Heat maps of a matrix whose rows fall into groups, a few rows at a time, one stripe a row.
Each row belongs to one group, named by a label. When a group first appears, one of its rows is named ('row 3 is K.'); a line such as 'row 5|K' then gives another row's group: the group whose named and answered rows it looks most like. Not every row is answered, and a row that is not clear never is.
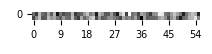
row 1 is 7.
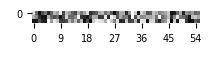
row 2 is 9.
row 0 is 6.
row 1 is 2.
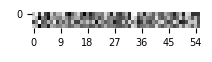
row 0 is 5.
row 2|7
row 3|5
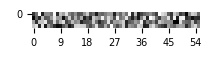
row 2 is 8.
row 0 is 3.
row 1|9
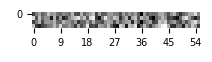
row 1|8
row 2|3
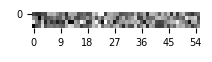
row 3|9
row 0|9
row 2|2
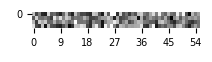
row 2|8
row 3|2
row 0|2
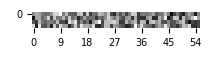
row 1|3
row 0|6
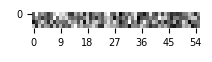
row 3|8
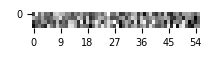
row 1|6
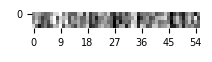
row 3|6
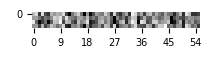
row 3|5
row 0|5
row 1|6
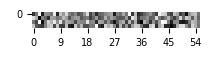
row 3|2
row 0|3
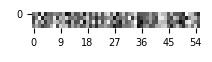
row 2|7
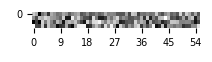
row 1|8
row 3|2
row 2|9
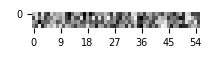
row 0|5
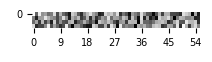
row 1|8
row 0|8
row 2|7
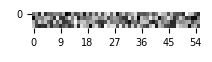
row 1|9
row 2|8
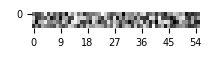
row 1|2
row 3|9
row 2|8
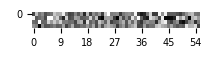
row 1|2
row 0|3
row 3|7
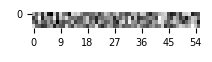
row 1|3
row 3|2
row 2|7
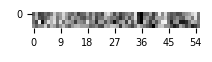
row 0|3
